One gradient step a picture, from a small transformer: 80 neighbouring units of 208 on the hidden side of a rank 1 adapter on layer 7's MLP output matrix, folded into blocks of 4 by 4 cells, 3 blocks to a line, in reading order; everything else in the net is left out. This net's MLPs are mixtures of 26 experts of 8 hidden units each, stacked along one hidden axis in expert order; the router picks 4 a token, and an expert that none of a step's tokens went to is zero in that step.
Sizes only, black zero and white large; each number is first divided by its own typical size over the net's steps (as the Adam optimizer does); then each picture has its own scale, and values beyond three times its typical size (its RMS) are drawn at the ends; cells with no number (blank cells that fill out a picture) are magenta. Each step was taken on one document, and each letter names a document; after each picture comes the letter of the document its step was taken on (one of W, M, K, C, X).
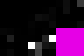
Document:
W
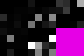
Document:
W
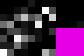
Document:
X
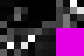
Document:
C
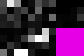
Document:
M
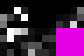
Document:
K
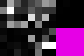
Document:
M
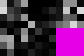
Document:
C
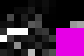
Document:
K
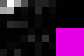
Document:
M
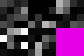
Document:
C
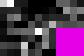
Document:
C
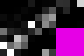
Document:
X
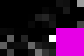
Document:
W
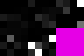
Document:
W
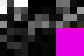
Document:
C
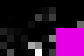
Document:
W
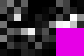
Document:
C
